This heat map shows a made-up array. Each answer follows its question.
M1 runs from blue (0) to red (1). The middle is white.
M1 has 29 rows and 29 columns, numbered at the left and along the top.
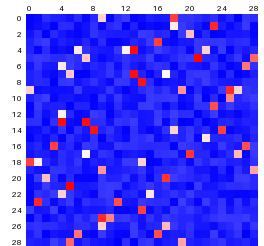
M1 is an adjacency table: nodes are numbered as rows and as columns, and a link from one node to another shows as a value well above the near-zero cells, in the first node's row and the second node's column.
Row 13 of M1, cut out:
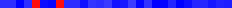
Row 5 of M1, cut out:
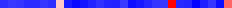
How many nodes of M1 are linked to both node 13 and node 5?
1
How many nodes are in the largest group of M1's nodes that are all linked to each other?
2
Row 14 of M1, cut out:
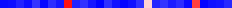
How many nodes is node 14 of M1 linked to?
3
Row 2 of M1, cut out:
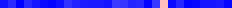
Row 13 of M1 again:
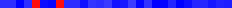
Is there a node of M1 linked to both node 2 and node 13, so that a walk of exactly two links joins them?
no
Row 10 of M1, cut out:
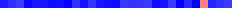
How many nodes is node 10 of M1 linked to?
1
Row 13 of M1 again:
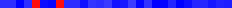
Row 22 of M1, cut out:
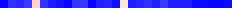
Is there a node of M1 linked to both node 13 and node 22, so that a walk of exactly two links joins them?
yes
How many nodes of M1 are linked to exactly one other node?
9
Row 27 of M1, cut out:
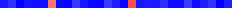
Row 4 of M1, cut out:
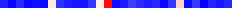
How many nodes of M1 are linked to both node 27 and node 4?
1
